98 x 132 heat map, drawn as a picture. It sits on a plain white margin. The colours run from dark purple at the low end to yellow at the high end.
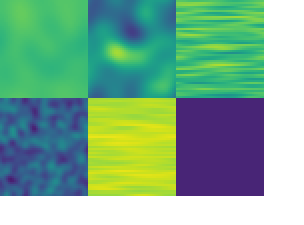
The table splits into 2 rows of 3 panels. Panel 1,1: high, smooth, faint in contrast. Panel 1,2: middling, smooth, strong in contrast. Panel 1,3: high, streaked across. Panel 2,1: low, blotchy. Panel 2,2: very high, streaked across, faint in contrast. Panel 2,3: very low, flat.
